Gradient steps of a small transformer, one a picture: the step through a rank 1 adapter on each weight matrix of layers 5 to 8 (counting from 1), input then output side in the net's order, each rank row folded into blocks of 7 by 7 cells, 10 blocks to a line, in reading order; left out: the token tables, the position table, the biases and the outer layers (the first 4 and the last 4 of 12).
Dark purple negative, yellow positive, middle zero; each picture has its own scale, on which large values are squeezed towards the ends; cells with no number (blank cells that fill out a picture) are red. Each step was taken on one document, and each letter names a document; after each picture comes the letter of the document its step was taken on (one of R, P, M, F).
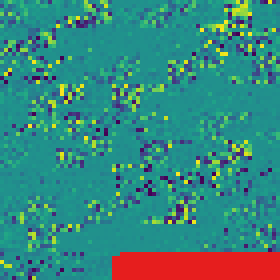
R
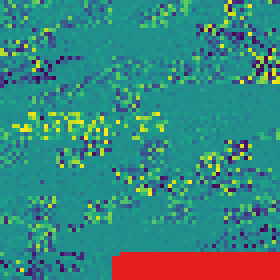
R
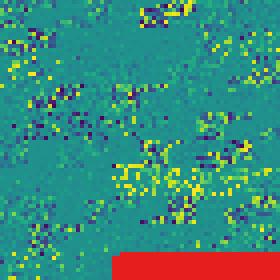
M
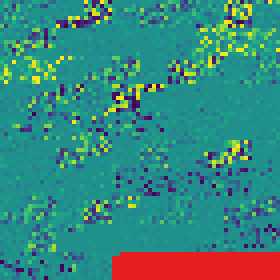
R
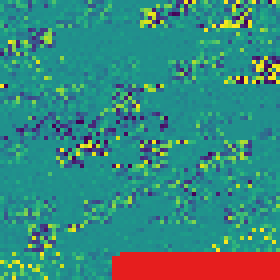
M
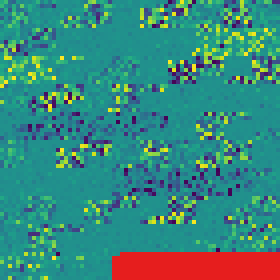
M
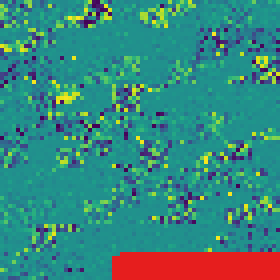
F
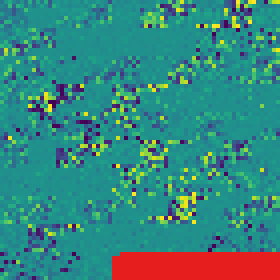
F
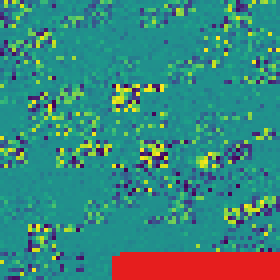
M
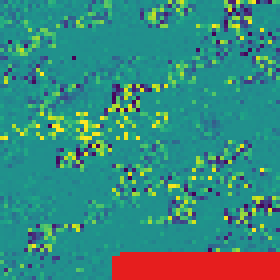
F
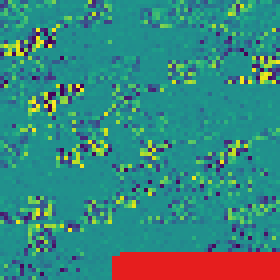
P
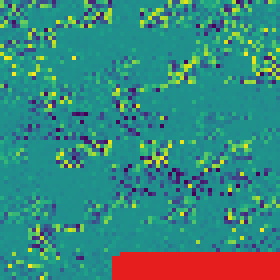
M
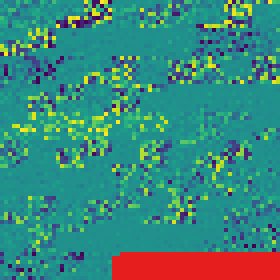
R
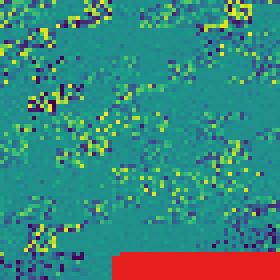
R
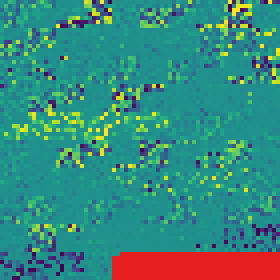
R
